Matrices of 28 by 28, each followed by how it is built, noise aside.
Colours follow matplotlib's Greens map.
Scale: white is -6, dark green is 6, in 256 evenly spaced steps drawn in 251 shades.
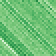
Toeplitz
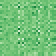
low rank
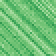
Toeplitz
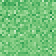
low rank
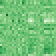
low rank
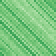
Toeplitz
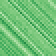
Toeplitz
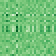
low rank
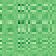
low rank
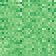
low rank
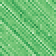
Toeplitz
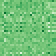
low rank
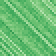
Toeplitz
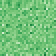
low rank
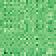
low rank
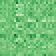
low rank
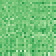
low rank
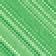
Toeplitz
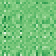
low rank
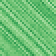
Toeplitz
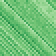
Toeplitz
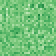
low rank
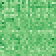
low rank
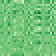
low rank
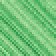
Toeplitz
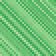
Toeplitz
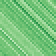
Toeplitz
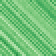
Toeplitz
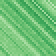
Toeplitz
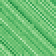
Toeplitz
